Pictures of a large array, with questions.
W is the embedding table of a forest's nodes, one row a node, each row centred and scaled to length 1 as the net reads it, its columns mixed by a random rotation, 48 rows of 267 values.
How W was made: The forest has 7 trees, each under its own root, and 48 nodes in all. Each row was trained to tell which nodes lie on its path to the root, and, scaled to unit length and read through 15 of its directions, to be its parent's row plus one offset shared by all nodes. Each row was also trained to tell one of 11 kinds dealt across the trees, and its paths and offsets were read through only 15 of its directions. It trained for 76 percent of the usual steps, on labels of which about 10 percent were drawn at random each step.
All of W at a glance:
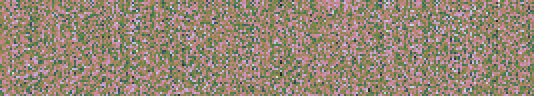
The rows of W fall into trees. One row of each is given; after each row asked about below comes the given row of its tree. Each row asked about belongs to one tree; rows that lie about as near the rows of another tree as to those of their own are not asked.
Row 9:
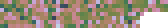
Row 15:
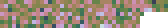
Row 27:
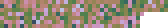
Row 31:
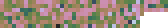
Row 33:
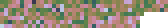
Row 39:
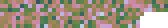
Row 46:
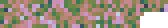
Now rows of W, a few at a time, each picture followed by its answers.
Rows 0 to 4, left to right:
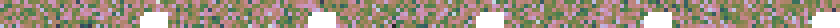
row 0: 46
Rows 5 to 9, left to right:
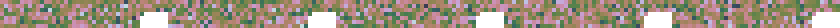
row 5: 39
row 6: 33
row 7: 27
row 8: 31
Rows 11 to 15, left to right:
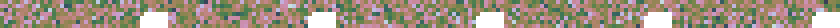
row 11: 39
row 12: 46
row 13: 46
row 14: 46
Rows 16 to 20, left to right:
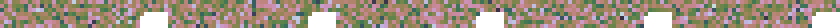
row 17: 33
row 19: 46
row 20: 9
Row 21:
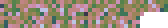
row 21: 33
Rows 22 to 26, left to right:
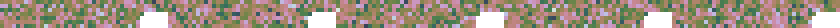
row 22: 39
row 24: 15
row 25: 39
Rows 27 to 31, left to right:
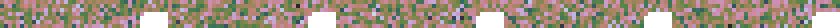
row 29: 9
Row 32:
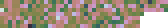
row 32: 15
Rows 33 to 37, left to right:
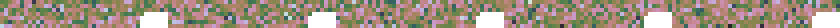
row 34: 46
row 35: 33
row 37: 31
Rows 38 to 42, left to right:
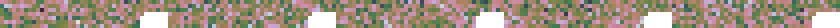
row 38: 27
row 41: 9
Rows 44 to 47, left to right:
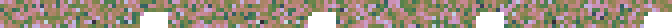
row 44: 33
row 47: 15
